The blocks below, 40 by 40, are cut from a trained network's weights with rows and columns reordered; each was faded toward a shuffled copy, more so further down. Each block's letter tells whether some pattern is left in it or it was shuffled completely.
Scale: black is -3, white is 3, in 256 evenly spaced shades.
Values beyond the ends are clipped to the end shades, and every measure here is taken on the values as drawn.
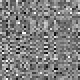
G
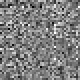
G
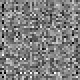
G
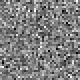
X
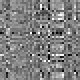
G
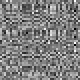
G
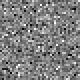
X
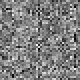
G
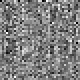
G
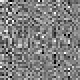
G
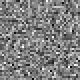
X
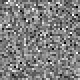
X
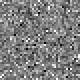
X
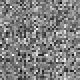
G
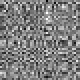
G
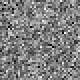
X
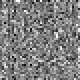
G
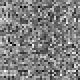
G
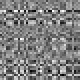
G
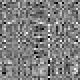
G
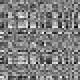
G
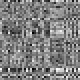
G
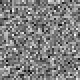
X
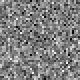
X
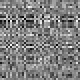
G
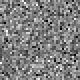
X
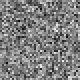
X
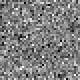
X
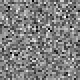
X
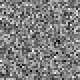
X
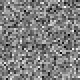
X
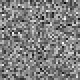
X
